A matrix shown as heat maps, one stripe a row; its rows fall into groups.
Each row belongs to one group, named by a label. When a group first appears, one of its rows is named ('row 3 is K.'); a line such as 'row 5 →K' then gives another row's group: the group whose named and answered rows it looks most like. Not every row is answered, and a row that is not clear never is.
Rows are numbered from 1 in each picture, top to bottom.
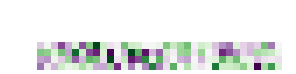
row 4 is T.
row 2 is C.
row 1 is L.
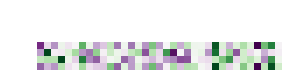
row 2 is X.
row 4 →T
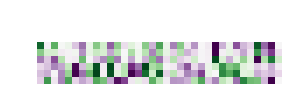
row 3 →T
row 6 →X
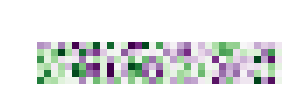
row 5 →C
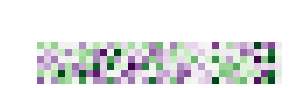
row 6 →T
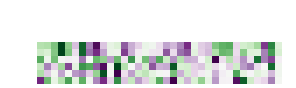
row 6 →X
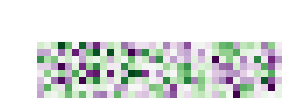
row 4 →L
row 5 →C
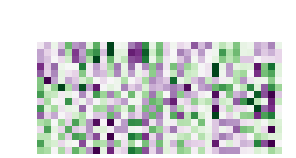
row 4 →T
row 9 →X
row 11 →T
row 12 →C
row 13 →X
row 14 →C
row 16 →C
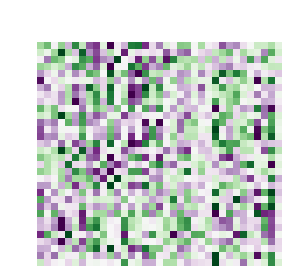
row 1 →C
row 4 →C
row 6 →T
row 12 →T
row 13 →T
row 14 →T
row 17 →C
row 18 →X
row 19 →C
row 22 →T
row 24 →T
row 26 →L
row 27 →L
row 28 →X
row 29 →L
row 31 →T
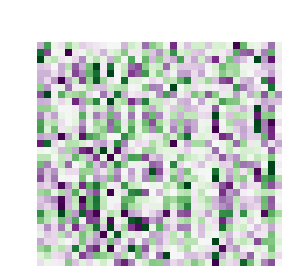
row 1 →X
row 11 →T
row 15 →X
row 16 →X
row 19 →T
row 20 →T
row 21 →L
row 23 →L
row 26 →C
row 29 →T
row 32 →X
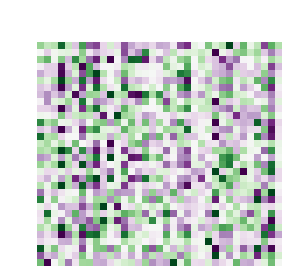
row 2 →X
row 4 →L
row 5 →L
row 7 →L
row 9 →X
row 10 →L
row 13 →L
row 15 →C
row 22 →T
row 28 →L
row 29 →L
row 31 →T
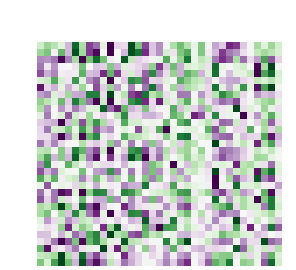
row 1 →C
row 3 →L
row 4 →T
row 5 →T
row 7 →T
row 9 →C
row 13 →X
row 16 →C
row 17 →C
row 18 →X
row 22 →L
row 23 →T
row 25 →C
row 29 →L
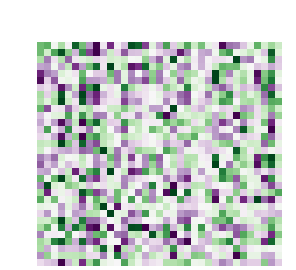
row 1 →C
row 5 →T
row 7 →L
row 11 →X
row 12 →L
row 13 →X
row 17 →T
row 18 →T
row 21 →X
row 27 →C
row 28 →X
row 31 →X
